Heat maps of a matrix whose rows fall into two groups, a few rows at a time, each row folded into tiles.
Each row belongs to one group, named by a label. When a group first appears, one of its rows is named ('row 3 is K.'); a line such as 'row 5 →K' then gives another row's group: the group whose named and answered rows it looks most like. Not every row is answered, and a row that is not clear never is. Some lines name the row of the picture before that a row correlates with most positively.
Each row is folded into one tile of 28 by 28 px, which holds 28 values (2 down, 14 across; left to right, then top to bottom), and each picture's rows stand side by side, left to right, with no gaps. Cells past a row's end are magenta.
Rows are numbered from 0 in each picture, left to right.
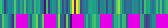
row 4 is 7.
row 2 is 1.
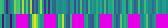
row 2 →7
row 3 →1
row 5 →7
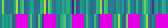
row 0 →1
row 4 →7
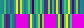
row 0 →1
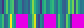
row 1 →7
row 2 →1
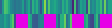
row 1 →1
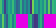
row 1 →1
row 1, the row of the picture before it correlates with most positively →3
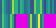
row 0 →1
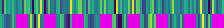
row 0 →1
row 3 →1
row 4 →1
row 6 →7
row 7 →7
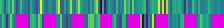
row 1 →1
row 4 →1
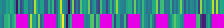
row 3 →7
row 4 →7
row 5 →1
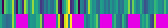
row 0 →1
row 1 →7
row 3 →7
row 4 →1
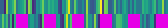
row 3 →1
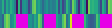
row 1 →7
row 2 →7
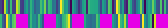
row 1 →1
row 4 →7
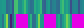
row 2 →7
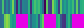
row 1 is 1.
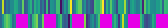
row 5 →1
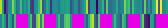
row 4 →1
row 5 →1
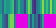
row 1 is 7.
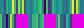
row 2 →1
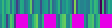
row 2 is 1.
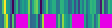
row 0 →7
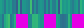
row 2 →1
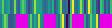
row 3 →7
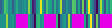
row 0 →7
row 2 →7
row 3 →7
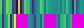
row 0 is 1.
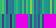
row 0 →7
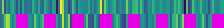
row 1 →7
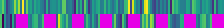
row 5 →7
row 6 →1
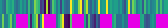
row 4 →1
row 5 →1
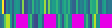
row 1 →1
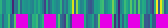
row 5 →1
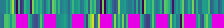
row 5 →1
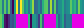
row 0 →1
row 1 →7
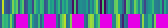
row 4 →7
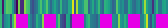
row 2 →1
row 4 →7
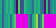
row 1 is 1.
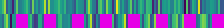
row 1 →1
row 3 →7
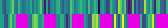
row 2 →7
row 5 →7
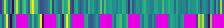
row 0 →7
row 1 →7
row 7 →7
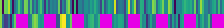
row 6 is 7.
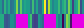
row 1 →1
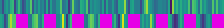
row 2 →7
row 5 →7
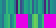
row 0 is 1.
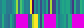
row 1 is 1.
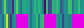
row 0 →7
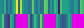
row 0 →1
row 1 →7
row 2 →1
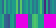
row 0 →1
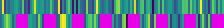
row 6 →7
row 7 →7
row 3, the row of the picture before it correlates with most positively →1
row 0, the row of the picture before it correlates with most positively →1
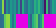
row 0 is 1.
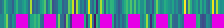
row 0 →7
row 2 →1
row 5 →7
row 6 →1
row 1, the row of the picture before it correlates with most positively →0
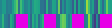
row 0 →1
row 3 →7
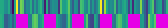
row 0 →1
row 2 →1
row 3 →1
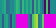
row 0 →7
